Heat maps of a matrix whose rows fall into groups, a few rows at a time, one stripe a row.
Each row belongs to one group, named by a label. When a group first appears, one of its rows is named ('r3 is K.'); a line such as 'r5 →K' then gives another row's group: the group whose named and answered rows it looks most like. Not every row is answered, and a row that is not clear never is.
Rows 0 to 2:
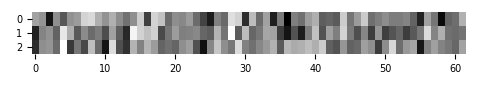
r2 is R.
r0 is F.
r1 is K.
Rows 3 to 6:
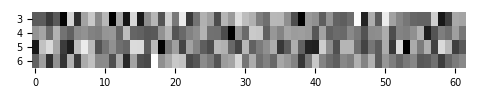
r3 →F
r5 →K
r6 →F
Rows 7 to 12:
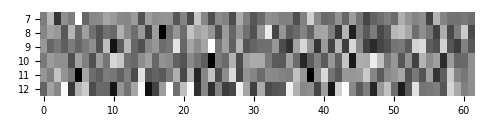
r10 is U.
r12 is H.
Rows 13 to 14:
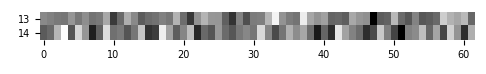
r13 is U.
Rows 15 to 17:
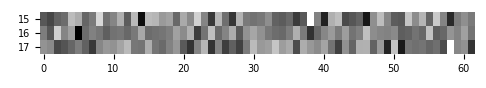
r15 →R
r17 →U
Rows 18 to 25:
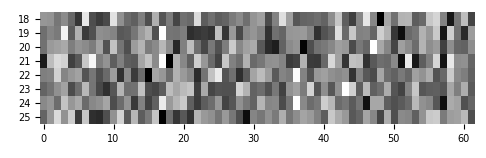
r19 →H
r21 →K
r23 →H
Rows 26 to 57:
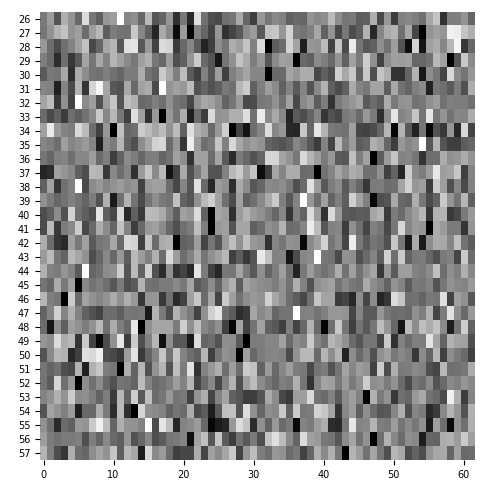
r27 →U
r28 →H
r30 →H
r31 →F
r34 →K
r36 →U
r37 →K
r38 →R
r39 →U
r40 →R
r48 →R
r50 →K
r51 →F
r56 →U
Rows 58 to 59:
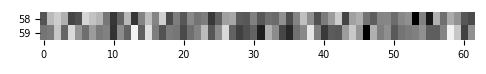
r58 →K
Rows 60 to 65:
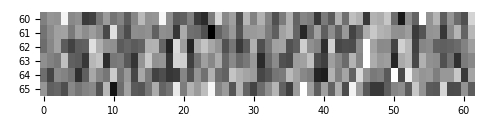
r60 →H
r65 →U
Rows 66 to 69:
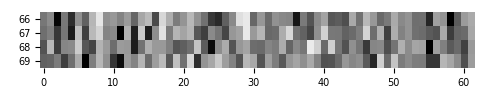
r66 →F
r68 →R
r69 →F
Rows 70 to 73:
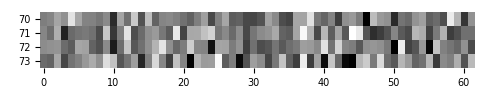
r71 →U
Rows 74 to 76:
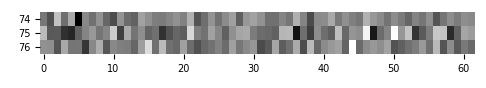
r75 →F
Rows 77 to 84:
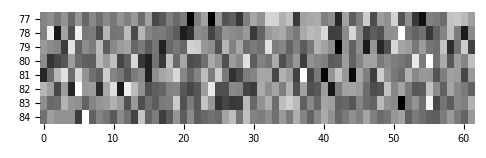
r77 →U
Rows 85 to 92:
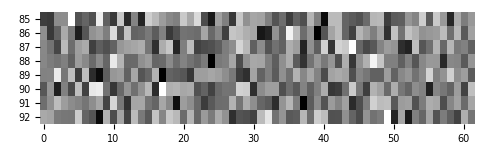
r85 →R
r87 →H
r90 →F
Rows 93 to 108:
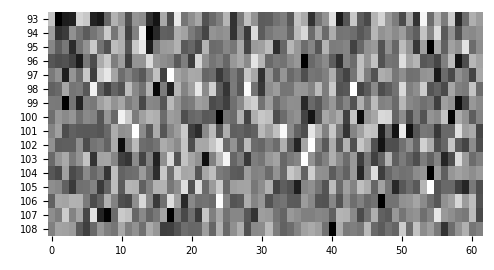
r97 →F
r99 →F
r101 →U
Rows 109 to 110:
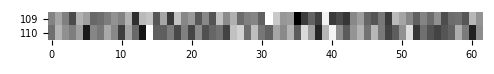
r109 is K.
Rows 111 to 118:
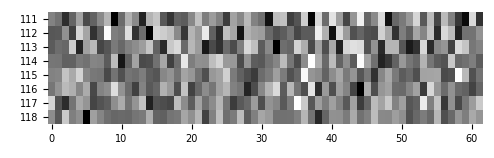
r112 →R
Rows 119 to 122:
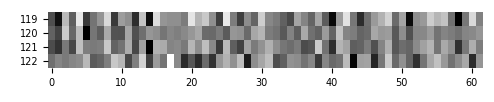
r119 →R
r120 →R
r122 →H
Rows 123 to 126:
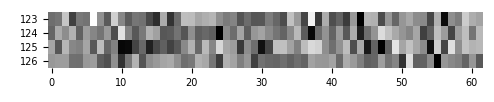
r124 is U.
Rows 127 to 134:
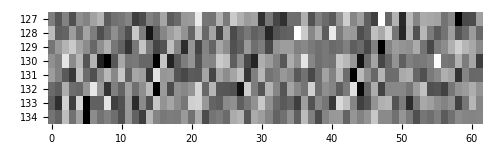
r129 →U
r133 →R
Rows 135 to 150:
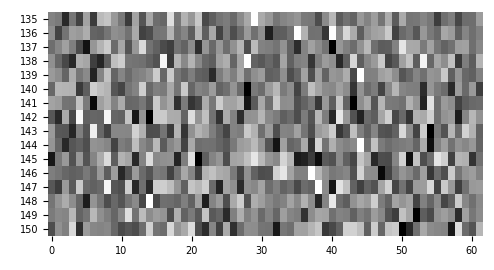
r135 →F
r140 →K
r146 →U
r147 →R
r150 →H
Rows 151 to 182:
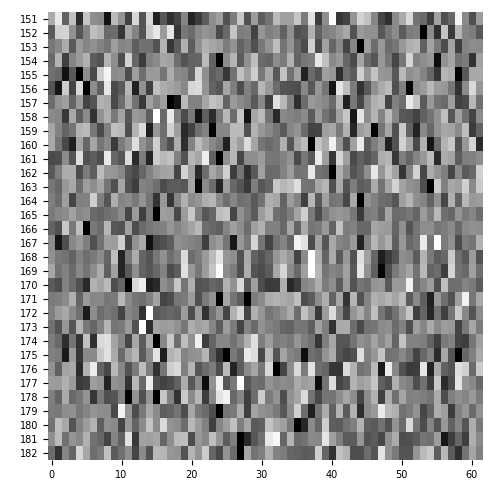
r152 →K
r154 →R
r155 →F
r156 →R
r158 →H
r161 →R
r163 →U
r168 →U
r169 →U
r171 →U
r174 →F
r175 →F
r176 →H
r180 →K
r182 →R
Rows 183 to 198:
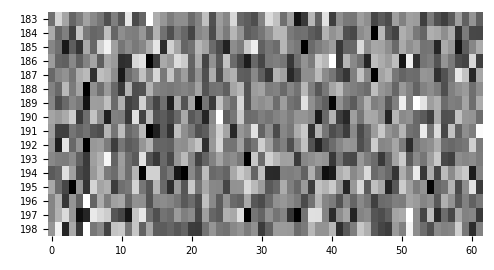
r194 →K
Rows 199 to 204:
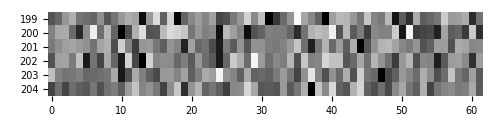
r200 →K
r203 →U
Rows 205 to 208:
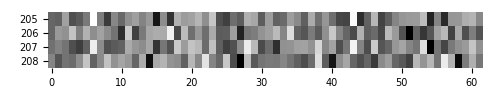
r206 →K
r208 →R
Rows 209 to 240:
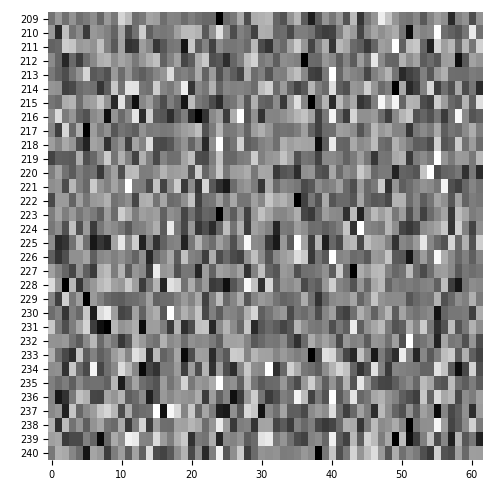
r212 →F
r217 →R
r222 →K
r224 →H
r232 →K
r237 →F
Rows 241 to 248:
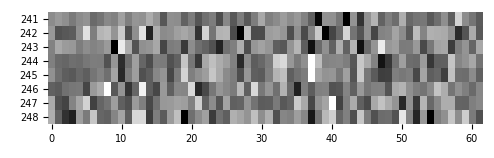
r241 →U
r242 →R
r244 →U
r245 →U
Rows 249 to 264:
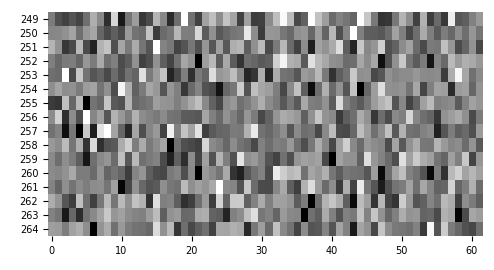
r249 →U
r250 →H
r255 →R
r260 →U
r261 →U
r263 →F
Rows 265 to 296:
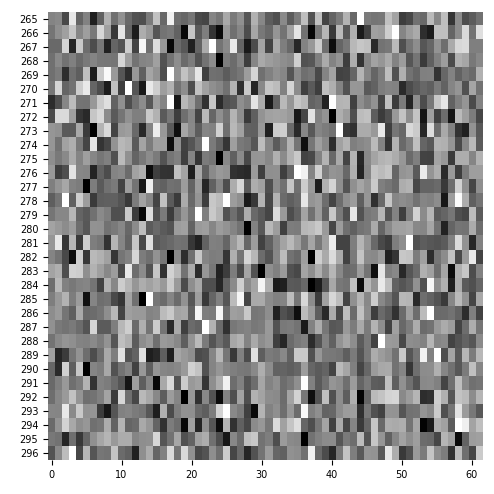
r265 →H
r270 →K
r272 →K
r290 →R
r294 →U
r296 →H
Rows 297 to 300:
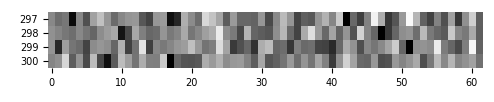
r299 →R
